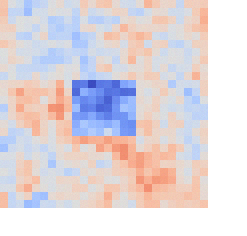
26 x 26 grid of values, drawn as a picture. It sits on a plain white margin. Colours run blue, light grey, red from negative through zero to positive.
Grain: blotchy. Histogram: skewed, a long tail of low values. Odd rows or columns: none. Odd patch: lower, in the centre. Ninth with the lowest average: centre.
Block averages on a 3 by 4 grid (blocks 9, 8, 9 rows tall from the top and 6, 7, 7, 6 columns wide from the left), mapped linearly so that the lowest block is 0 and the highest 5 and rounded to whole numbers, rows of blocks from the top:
2133
4002
2354
